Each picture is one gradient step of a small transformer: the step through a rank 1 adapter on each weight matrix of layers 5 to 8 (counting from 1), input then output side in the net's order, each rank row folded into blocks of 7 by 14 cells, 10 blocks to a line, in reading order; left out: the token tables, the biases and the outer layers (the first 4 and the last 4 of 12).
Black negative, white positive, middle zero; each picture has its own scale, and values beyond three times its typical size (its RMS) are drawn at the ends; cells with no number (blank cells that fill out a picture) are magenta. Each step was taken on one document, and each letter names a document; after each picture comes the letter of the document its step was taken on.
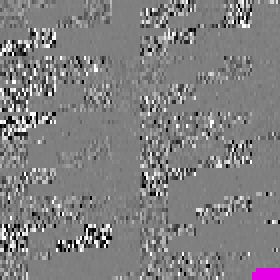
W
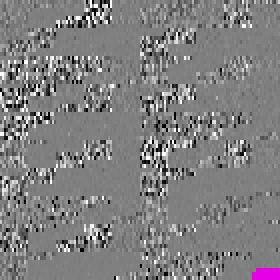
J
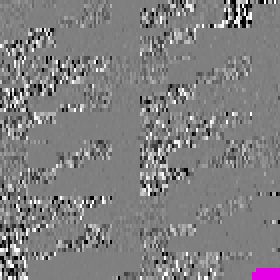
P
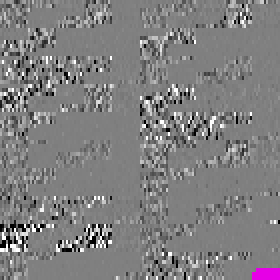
P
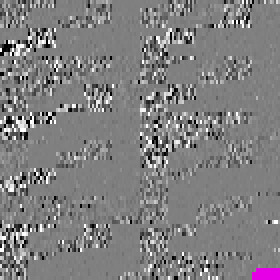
W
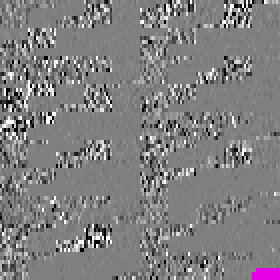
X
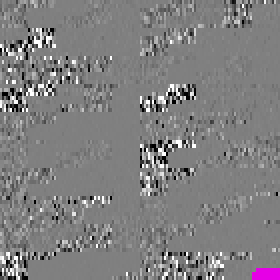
P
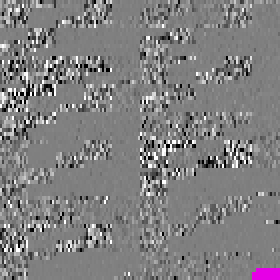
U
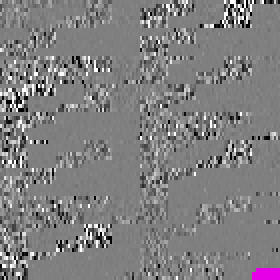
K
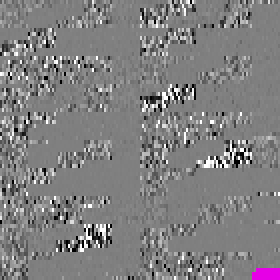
U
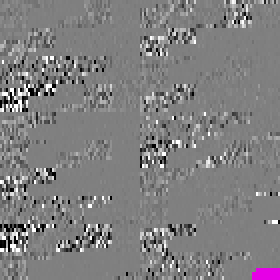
P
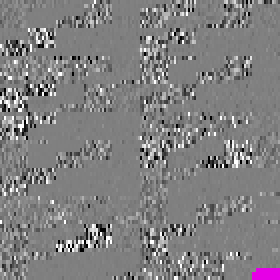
X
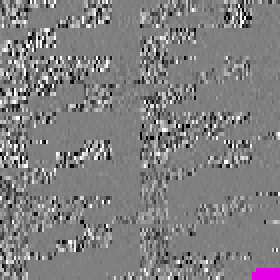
U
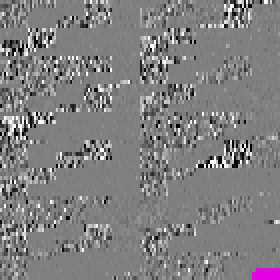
X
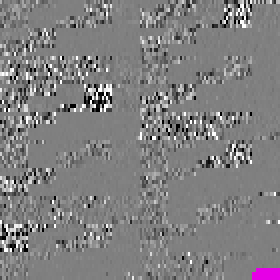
K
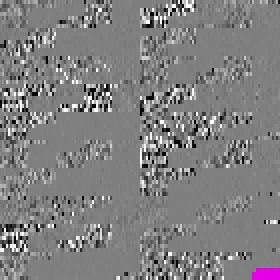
P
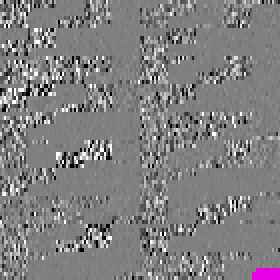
U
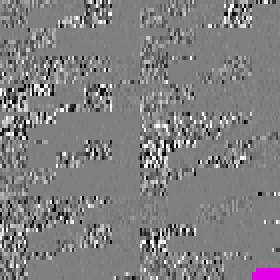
X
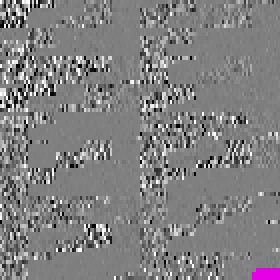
U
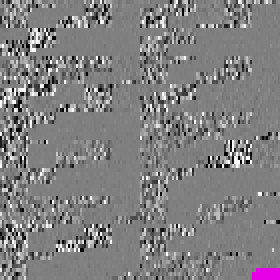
X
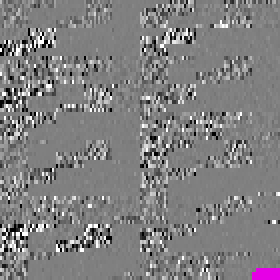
W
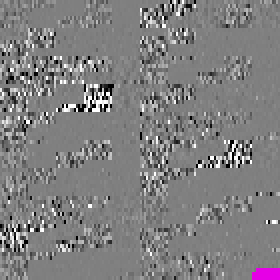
W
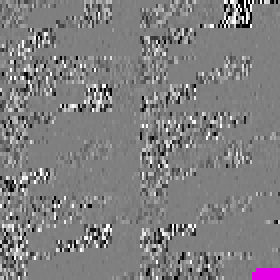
W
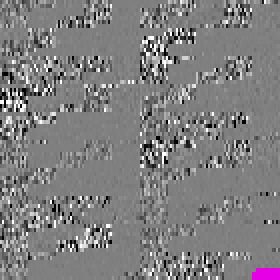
U
